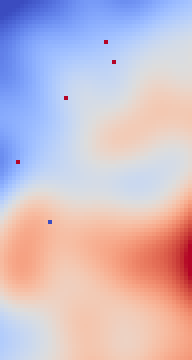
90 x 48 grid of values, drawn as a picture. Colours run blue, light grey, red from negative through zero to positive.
Ninth with the highest average: bottom right. Lone odd cells: 5, 4 higher and 1 lower than their neighbours. Slope: up to the bottom right. Ninth with the lowest average: top left.
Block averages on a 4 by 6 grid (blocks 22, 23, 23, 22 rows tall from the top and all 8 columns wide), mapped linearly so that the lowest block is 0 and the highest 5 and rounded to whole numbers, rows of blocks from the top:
0 1 1 2 2 2 / 1 2 3 3 3 3 / 4 4 4 4 4 5 / 3 3 4 4 4 5
